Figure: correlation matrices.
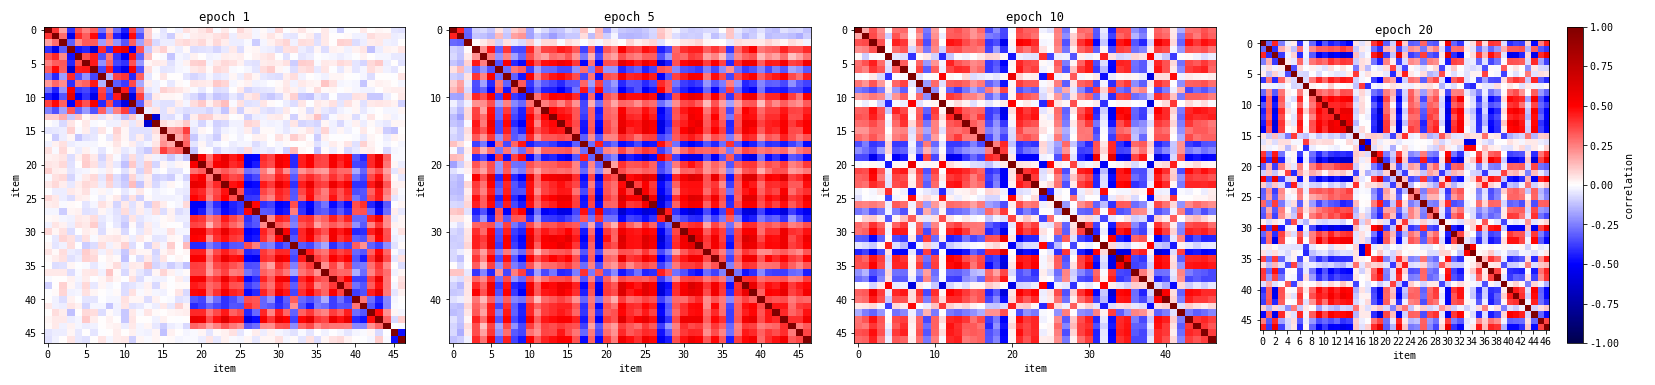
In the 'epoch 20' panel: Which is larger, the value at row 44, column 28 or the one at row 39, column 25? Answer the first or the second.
the first
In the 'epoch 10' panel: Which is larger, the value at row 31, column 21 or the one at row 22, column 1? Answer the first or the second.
the second
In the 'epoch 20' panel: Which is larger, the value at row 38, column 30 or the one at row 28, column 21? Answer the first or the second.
the first
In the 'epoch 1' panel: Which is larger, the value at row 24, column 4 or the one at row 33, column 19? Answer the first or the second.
the second
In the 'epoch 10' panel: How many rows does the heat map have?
47
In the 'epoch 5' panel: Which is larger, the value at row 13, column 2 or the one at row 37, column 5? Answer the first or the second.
the second
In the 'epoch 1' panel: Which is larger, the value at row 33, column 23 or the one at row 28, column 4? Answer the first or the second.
the first
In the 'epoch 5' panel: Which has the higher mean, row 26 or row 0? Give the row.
26
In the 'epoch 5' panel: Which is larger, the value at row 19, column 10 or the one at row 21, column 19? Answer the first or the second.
the second
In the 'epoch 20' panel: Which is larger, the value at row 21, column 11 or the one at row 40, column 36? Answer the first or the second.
the first
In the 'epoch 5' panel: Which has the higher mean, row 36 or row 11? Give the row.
11
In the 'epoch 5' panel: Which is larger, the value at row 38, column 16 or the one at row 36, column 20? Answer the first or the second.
the first
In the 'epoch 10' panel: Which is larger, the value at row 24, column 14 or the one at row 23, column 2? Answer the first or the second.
the second
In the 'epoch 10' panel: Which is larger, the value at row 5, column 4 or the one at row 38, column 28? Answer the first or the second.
the first
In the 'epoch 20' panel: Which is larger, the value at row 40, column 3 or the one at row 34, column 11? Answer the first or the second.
the first
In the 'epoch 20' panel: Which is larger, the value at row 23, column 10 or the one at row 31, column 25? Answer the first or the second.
the second
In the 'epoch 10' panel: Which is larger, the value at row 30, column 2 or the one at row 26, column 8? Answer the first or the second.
the first
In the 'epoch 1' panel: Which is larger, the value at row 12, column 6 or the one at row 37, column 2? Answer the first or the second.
the second
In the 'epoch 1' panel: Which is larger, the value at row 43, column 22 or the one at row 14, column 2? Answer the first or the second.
the first
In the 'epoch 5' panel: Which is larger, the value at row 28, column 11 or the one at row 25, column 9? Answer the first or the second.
the first
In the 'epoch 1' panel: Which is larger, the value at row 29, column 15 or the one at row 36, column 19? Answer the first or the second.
the second
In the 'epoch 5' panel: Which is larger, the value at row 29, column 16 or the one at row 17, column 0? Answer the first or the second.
the first
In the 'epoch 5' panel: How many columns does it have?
47
